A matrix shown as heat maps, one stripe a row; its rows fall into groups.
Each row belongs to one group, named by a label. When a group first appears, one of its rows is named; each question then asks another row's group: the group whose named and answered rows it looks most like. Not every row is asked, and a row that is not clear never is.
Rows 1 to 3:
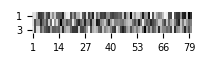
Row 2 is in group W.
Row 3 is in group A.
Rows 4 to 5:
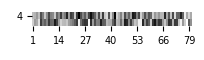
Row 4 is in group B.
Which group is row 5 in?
A
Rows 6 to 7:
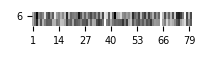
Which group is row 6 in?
B
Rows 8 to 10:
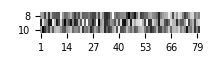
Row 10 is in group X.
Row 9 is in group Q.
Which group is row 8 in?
W
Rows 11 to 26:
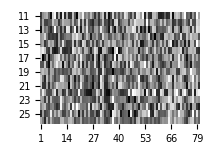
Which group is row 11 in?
Q
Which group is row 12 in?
Q
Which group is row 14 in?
A
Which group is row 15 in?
B
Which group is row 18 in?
X
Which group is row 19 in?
A
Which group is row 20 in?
W
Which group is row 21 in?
W
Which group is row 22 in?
Q
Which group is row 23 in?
W
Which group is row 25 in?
X
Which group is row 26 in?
W
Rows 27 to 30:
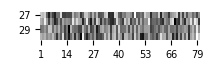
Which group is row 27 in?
A
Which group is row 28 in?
A
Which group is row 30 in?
B
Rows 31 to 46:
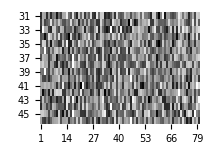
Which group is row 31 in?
Q
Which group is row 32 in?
X
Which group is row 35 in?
Q
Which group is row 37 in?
Q
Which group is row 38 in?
A
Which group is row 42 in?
X
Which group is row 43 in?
Q
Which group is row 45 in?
A
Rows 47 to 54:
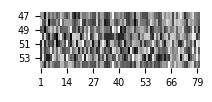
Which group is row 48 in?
W
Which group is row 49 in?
X
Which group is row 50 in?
A
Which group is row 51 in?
Q
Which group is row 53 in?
Q
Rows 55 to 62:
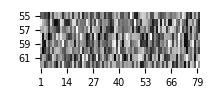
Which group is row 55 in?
X
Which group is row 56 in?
A
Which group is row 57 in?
A
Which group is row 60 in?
X
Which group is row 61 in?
Q
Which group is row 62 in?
B
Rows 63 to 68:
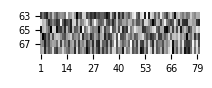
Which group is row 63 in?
Q
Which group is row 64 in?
A
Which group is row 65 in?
Q
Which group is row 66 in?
X
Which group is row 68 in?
B
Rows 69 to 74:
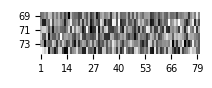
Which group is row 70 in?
X
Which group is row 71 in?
A
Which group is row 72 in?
W
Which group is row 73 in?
B
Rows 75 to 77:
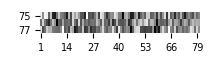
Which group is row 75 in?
A
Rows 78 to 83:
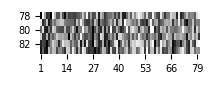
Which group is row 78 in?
Q
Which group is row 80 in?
Q
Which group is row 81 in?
W
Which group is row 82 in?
Q
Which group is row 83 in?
Q
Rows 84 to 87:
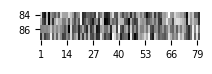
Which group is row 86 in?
X
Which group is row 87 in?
X
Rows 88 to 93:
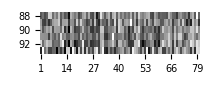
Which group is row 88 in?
X
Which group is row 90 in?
W
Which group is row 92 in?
W
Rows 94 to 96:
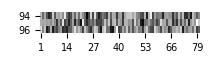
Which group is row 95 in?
B
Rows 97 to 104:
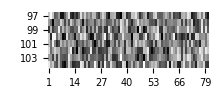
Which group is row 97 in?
A
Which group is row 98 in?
B
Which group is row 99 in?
X
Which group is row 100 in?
A
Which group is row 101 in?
B
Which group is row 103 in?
W
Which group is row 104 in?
A
